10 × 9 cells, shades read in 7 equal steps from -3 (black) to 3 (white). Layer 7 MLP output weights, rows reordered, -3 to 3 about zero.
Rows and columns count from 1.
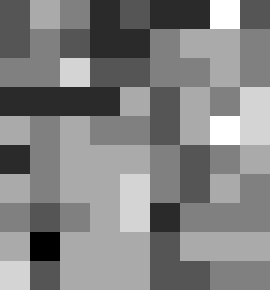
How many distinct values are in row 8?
5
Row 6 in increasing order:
-2 -1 0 0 0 1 1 1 1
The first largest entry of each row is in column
8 7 3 9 8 3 5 5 1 1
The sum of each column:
-1 -6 4 -2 4 -8 -1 10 5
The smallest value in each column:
-2 -3 -2 -2 -2 -2 -2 0 -1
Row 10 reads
2 -1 1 1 1 -1 -1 0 0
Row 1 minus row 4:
1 3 2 0 -2 -1 -3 3 -3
